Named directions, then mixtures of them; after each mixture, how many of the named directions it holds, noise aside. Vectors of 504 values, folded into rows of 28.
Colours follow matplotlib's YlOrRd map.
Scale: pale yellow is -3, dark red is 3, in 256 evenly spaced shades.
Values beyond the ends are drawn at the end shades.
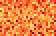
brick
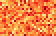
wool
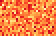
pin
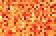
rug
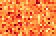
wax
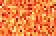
three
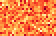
one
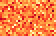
three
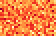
one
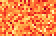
two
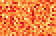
three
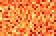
two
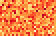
one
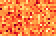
one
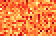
three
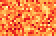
two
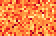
three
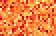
three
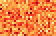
three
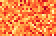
two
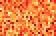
two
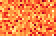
three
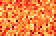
two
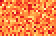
one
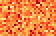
three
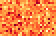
one
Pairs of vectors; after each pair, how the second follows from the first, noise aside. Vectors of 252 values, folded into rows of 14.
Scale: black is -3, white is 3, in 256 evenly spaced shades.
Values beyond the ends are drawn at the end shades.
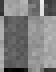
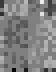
partly zeroed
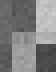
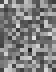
shuffled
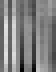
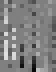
partly zeroed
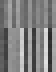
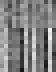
negated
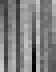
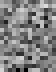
shuffled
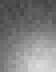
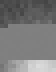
partly zeroed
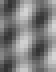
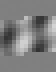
partly zeroed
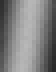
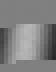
partly zeroed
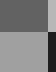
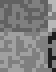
partly zeroed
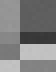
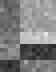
negated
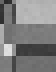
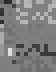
partly zeroed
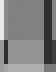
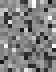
shuffled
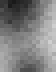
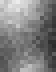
negated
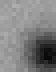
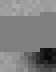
partly zeroed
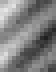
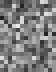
shuffled
